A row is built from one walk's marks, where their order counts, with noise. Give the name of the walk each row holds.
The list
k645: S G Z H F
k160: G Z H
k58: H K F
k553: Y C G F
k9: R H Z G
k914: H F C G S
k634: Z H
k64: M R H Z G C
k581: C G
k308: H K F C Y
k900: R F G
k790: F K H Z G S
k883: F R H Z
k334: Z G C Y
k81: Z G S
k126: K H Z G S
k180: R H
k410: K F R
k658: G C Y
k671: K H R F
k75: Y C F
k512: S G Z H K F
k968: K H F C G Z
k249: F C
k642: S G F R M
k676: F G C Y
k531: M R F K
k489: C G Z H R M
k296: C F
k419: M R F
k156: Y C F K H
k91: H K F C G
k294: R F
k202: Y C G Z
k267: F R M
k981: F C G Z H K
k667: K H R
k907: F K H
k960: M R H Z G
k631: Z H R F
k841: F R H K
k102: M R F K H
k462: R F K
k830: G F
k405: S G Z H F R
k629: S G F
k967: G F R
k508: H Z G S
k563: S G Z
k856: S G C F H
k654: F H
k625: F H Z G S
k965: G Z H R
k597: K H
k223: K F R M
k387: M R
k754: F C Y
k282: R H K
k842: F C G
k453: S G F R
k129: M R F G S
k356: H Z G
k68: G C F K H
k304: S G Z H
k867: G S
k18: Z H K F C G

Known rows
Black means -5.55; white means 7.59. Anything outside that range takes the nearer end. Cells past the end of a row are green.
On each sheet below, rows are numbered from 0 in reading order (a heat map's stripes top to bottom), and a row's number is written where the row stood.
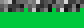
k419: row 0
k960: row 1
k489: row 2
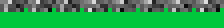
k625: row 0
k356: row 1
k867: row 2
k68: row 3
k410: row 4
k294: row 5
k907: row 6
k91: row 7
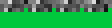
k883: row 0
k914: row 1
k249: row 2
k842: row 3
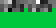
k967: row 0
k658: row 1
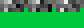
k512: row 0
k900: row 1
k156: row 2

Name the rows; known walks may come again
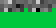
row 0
k654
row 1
k667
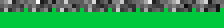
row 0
k249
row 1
k202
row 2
k597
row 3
k563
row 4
k914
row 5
k75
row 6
k512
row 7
k900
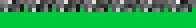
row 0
k842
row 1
k489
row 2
k960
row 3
k356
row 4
k634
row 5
k180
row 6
k658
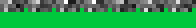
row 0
k790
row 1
k631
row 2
k334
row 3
k308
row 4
k419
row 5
k68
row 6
k160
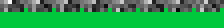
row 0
k553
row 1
k629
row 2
k129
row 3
k267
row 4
k102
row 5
k830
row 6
k410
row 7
k126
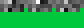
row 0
k967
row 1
k754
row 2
k282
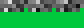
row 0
k981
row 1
k841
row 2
k223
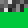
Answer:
k64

